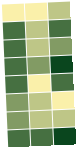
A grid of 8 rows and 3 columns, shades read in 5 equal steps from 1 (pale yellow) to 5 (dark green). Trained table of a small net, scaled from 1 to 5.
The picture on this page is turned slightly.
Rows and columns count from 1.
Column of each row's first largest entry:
3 1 1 3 1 1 1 3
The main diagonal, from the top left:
1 2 3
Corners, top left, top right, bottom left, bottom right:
1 2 4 5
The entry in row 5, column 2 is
1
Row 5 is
4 1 4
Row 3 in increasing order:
2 3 4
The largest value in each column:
4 4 5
